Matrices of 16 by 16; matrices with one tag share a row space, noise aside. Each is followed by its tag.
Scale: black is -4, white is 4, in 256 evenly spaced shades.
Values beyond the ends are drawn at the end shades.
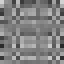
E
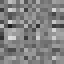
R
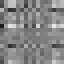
R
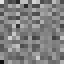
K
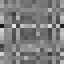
E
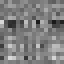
R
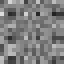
R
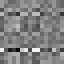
K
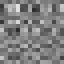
K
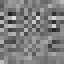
R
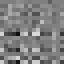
K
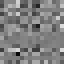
K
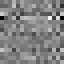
E
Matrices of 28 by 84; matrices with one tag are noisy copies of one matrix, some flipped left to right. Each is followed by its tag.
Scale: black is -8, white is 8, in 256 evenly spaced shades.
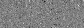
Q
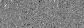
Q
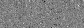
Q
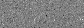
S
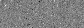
Q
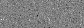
S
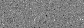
S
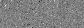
Q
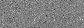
S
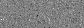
S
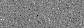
S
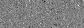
Q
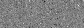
Q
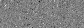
Q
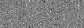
Q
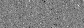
Q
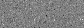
S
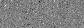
Q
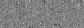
Q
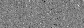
Q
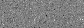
S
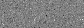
S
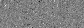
Q
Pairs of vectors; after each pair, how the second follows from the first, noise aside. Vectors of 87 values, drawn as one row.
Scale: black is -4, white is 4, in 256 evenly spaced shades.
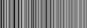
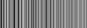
copied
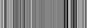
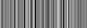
shuffled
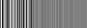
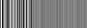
copied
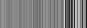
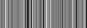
shuffled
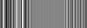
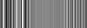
copied
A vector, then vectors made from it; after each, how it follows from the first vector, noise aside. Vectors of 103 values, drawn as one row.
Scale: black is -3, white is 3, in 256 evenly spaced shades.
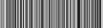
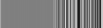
partly zeroed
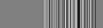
partly zeroed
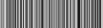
copied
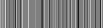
partly zeroed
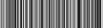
copied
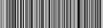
copied
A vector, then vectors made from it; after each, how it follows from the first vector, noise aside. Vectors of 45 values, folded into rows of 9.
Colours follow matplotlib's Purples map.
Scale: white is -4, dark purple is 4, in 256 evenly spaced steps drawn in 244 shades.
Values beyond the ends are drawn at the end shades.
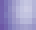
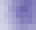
negated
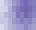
negated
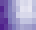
scaled up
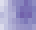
negated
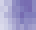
negated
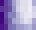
scaled up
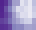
scaled up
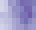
negated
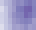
negated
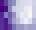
scaled up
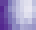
scaled up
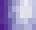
scaled up
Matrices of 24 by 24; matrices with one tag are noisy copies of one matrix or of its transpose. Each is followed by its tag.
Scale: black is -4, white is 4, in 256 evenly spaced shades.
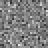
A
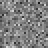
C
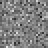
C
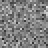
C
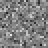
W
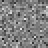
C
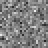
W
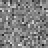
A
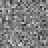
A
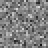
W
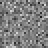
C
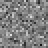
W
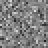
W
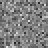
C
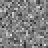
W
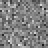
A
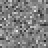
W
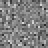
A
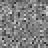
C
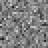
W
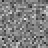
C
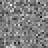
C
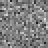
A
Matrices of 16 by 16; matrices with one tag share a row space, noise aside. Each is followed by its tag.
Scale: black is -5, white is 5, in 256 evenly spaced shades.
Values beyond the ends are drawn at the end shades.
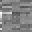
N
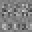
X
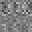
X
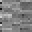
N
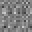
X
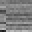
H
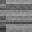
H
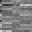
N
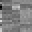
N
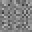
X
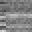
H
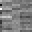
N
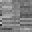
N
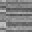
H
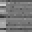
H
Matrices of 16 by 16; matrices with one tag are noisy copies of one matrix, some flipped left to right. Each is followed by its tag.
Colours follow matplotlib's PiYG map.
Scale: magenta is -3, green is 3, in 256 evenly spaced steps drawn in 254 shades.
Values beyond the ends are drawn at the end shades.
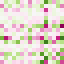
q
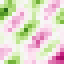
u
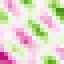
u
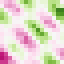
u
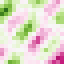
u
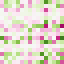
q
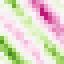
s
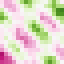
u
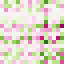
q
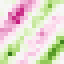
s
